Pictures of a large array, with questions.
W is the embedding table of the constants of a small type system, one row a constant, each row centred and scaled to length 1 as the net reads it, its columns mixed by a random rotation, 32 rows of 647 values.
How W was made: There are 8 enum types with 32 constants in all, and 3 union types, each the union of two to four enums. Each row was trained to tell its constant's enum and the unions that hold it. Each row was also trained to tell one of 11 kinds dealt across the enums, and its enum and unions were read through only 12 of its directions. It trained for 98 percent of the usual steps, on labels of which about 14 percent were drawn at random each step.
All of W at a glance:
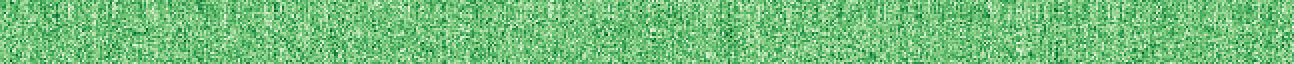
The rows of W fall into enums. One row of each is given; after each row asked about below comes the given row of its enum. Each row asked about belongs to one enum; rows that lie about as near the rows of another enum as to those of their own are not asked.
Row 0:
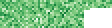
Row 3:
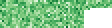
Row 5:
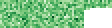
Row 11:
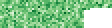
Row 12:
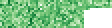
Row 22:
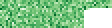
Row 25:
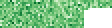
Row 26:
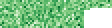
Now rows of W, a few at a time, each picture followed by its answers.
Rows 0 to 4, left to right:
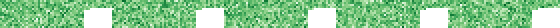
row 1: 25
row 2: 5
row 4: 5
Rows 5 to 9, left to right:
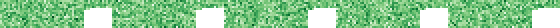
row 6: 12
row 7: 5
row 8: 5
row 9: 3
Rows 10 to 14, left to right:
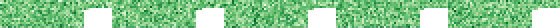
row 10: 12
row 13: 0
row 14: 22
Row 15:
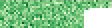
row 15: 22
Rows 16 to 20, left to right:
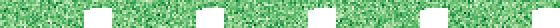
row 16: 25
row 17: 3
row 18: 22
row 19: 11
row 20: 3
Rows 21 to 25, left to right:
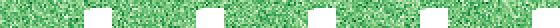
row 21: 25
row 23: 12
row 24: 25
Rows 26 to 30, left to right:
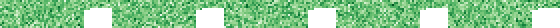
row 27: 3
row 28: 0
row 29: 5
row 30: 25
